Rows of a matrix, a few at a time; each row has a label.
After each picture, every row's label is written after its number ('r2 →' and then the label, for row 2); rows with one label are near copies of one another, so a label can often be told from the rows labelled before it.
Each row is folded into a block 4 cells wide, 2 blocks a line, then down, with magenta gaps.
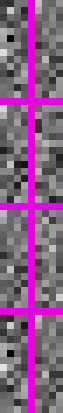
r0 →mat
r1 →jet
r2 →jet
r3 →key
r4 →jet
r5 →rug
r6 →mat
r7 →jet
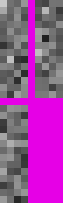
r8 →jet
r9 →mat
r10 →key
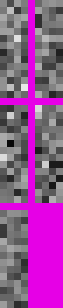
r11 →rug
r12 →key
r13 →mat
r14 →jet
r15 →key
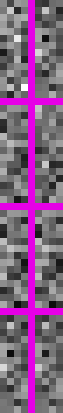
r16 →rug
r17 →mat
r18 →key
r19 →jet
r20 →key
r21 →key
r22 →mat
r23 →mat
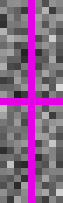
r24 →key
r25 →rug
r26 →jet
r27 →rug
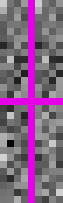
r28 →jet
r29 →jet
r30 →mat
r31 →rug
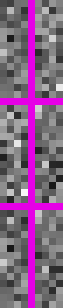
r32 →mat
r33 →rug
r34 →rug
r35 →jet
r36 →mat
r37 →jet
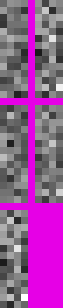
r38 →key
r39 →rug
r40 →mat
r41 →rug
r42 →rug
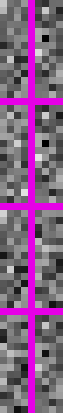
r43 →jet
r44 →mat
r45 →rug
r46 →mat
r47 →jet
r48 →key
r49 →key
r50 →mat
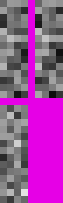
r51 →key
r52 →key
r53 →rug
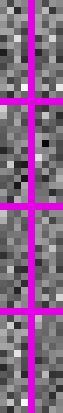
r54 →rug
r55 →rug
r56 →jet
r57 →mat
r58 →jet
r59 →rug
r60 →rug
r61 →jet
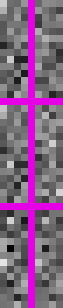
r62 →jet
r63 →key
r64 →jet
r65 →rug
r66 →mat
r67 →mat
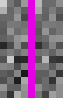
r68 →jet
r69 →jet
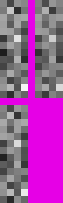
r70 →rug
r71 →rug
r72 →rug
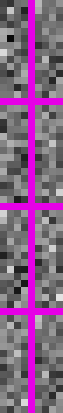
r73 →mat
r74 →jet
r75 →key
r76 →rug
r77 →jet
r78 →rug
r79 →rug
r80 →jet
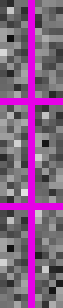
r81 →mat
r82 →key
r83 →rug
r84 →mat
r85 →mat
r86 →jet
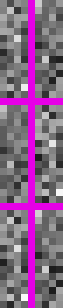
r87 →rug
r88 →jet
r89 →jet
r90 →rug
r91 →rug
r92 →jet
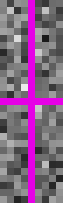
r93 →rug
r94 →mat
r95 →key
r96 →jet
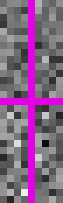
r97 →key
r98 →jet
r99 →rug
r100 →mat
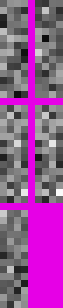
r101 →key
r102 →mat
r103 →rug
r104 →rug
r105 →jet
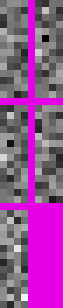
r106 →key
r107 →mat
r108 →mat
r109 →key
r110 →rug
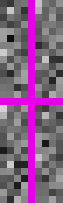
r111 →mat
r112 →jet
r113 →jet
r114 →mat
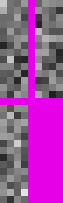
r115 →jet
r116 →key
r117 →rug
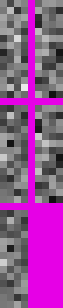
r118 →rug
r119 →key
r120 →mat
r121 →key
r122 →mat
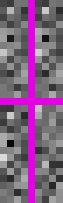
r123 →mat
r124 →mat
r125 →mat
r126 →jet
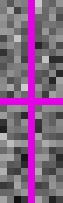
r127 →rug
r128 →jet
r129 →key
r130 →key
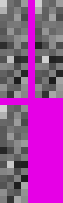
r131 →jet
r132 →jet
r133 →jet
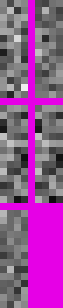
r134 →rug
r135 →mat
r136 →key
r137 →key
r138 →jet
